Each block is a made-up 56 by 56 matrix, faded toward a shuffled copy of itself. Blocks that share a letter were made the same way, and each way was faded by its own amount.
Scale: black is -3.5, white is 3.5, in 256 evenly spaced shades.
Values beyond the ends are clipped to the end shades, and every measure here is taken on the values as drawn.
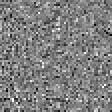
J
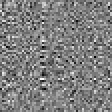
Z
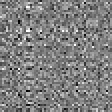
Z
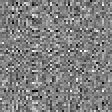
Z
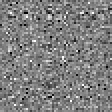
J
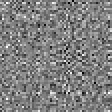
Z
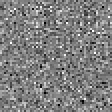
J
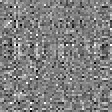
Z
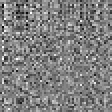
Z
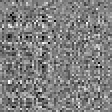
Z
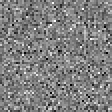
J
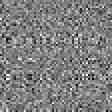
Z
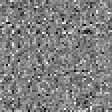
J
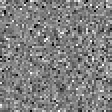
J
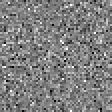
J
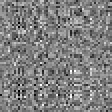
Z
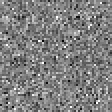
J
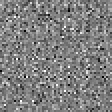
J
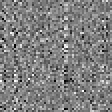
Z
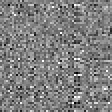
Z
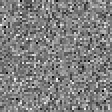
J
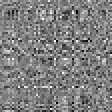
Z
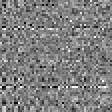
Z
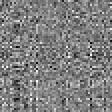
Z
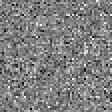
J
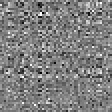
Z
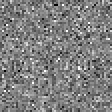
J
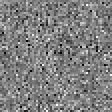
J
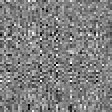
Z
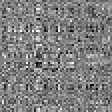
Z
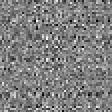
Z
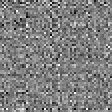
Z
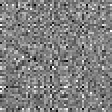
Z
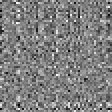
Z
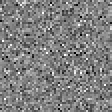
J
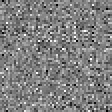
J
